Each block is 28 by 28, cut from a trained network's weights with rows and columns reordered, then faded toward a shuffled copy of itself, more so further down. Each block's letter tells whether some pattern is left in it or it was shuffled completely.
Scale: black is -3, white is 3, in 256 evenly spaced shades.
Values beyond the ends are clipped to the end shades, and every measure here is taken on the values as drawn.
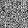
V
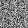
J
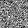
J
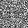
V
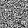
V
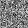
J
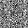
V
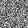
J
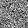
J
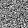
J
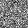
J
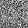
V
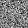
J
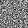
V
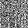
V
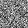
J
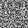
V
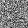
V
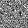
J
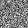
J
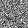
J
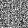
V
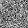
V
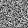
J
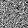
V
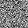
V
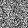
J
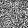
J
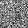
V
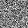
J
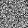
V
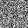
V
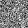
J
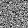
J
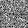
J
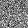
J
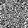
V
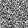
J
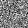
J
